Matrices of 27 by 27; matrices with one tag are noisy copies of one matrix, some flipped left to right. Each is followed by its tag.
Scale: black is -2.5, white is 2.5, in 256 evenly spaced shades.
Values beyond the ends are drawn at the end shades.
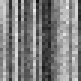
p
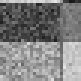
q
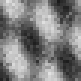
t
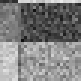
q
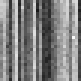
p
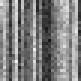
p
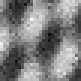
t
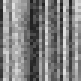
p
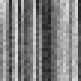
p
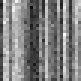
p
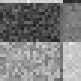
q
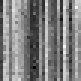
p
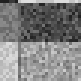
q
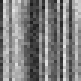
p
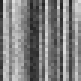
p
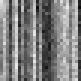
p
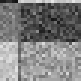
q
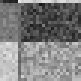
q
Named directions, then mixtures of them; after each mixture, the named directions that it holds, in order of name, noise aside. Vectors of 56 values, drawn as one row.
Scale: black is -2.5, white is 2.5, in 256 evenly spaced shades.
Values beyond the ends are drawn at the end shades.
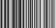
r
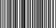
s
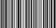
s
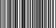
s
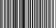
r, s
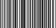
s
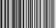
r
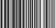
r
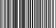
r, s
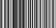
r, s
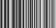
r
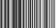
r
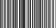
r, s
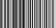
r, s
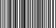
s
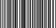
s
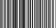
r, s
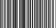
r, s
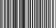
r, s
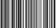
r, s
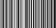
r, s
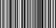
r, s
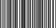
s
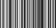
r, s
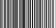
r, s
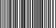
s
